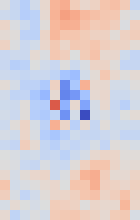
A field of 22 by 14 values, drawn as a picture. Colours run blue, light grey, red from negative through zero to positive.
An odd patch, rougher than its surroundings, sits in the centre. The centre is the roughest part. The ninth with the lowest average is the centre.
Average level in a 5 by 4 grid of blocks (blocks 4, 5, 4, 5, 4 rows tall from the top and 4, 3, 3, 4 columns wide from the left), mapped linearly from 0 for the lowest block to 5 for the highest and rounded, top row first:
1 5 5 4
1 2 3 3
1 1 0 2
2 1 3 3
2 3 4 4
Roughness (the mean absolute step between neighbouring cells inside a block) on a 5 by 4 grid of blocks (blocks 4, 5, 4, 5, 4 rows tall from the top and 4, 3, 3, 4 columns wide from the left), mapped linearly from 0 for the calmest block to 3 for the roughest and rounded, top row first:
0000 | 0110 | 0320 | 0000 | 0000
